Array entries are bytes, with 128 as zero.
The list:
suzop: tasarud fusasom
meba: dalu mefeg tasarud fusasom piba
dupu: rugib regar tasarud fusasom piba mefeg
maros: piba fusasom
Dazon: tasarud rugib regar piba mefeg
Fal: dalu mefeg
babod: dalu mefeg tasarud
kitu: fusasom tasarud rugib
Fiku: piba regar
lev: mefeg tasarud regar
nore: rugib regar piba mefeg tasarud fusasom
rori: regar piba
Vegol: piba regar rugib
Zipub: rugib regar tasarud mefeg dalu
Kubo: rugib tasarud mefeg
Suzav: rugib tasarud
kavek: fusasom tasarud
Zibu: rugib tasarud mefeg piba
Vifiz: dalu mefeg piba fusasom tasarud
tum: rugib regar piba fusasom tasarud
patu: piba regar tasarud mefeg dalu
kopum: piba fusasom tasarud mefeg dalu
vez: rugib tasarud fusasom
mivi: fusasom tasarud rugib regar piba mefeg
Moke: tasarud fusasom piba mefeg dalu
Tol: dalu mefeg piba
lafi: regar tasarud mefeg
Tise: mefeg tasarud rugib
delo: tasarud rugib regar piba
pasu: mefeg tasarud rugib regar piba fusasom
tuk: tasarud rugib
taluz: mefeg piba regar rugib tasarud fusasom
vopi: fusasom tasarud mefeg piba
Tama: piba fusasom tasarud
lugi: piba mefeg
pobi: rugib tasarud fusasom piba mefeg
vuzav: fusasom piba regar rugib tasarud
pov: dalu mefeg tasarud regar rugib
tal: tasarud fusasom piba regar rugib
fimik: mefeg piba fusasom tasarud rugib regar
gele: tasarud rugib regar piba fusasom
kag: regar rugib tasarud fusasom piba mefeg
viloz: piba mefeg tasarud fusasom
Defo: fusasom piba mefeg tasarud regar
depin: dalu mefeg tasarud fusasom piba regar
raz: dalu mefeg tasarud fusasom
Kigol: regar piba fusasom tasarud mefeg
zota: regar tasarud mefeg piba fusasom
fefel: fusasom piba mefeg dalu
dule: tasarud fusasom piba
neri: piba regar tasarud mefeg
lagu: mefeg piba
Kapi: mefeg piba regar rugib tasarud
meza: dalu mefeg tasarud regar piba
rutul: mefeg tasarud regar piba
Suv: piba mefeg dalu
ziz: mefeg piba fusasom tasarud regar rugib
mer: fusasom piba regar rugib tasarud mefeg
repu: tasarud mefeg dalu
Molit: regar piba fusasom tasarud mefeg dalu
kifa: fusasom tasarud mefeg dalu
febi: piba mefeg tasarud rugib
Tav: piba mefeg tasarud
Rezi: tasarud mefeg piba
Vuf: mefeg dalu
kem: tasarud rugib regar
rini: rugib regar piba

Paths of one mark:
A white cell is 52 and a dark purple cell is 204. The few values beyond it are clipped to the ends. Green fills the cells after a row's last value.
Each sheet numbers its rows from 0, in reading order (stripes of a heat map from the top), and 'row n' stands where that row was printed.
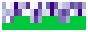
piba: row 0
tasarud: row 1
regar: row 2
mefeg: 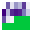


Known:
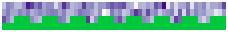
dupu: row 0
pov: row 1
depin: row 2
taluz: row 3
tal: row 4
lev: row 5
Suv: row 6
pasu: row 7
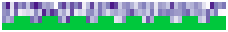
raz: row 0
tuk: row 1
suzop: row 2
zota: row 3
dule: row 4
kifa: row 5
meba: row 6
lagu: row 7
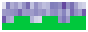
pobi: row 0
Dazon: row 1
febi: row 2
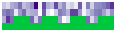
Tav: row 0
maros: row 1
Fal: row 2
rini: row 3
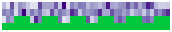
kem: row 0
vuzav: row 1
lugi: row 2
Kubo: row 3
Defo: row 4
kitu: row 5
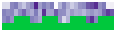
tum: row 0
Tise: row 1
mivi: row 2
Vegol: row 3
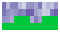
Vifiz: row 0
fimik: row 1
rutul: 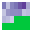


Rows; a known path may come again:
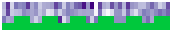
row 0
Fiku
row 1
pasu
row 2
delo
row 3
maros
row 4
viloz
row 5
Kigol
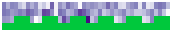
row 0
Vifiz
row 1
Fal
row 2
Tama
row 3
mer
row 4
Zibu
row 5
Rezi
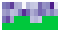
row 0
tal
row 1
lafi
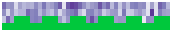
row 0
kopum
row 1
nore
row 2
rori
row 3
Defo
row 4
patu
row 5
repu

